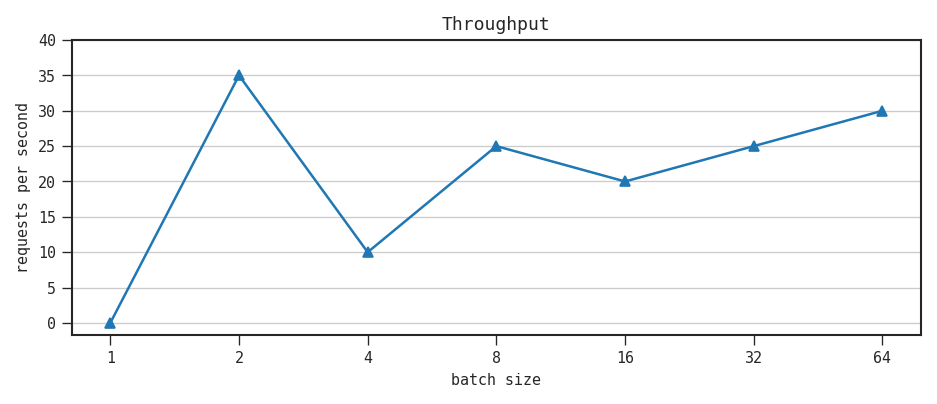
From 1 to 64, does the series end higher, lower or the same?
higher
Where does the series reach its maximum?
2
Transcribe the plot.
Title: Throughput
x-axis: batch size, ticks 1 2 4 8 16 32 64
y-axis: requests per second, ticks 0 5 10 15 20 25 30 35 40
Values:
0 35 10 25 20 25 30
